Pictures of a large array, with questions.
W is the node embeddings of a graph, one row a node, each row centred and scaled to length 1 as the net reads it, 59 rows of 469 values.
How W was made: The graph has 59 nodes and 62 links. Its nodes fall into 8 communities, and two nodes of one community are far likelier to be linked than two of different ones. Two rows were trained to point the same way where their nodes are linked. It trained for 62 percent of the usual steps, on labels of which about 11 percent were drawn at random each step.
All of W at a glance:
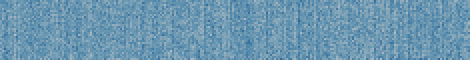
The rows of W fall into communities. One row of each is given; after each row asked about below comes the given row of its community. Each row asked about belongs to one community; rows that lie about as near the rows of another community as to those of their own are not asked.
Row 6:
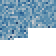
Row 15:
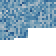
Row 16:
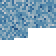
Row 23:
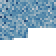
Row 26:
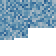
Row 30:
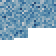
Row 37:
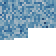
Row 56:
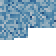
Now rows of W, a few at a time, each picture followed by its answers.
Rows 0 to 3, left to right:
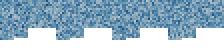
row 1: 30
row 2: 30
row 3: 37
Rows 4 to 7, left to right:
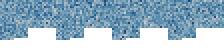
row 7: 37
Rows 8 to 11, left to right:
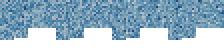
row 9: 6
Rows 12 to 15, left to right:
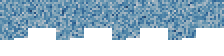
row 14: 6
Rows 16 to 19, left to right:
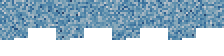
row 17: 37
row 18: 6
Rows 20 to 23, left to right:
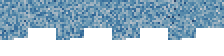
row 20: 56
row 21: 15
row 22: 37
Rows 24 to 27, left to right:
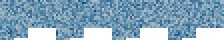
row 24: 30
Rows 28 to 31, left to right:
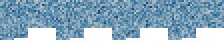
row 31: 37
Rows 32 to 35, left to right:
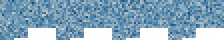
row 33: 16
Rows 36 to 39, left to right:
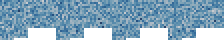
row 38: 26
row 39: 15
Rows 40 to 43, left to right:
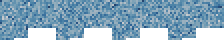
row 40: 15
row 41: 23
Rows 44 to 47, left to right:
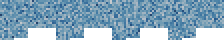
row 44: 16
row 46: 6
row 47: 30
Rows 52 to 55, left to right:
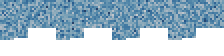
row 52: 15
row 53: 16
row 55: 56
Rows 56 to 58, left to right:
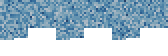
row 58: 30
